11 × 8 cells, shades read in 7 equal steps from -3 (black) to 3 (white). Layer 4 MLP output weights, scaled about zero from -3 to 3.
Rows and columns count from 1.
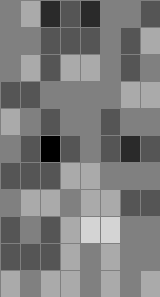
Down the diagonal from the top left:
0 0 -1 0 0 -1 0 -1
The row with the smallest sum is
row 6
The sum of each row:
-5 -3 1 0 -1 -9 -1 2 3 -1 5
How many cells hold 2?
2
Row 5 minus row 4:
2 1 -1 0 0 -1 -1 -1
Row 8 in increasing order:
-1 -1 0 0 1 1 1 1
